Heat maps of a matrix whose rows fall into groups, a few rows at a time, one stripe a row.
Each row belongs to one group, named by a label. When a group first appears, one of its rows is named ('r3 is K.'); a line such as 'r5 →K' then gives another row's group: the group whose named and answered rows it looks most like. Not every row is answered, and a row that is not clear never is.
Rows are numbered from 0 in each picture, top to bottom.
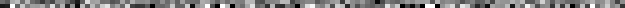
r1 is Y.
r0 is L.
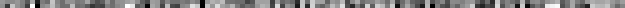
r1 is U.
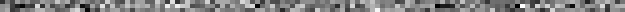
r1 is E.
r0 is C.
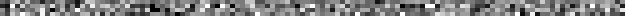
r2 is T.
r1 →Y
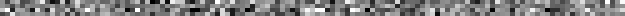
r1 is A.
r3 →Y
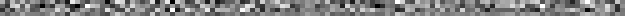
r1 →L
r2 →C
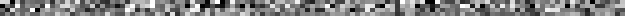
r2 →U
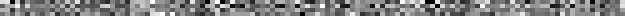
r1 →Y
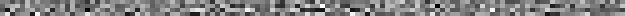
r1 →Y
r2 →U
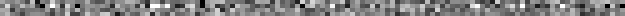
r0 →U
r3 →C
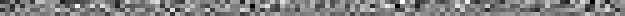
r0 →E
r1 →A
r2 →C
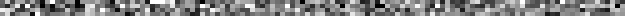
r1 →L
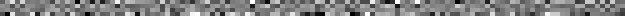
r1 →A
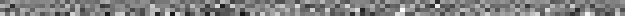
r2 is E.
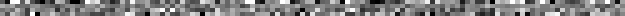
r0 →L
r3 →U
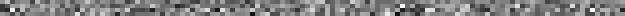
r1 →E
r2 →Y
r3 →A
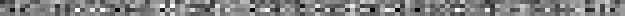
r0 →C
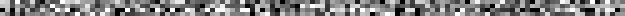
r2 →C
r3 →A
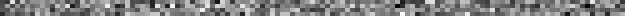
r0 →Y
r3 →E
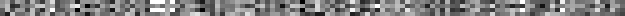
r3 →U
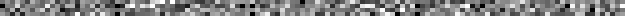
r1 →E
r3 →A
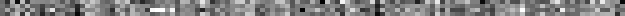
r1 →L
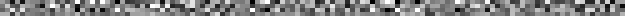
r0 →A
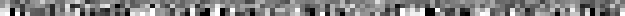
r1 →C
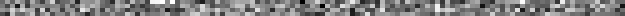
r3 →U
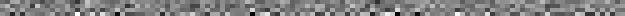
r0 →L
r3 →A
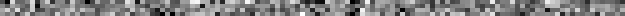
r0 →U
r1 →U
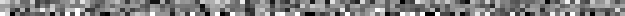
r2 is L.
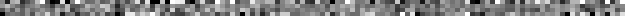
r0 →T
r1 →C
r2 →C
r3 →E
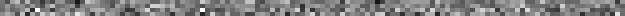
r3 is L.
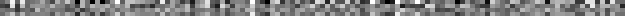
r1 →Y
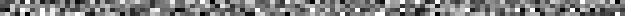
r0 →L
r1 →Y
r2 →E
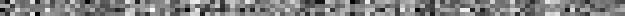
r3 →U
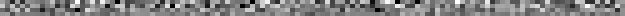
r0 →A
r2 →L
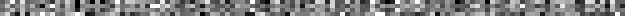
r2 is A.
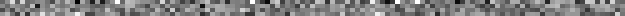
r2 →C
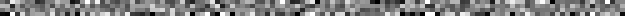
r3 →Y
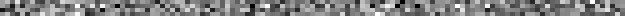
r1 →A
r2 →C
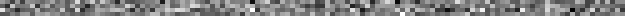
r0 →A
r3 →E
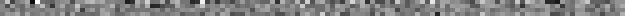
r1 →T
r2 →A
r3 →Y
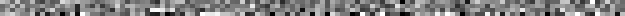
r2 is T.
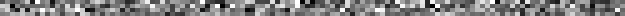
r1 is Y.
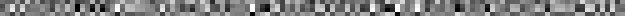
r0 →L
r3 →A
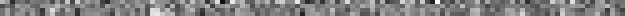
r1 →C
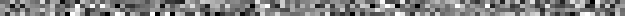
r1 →A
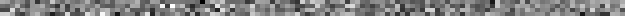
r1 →T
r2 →Y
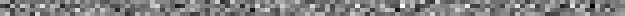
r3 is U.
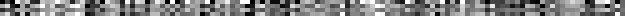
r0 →C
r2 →C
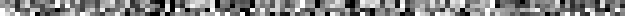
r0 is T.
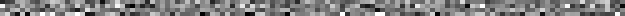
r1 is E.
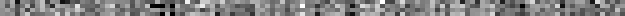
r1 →T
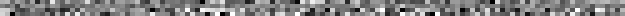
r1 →E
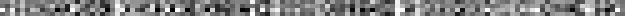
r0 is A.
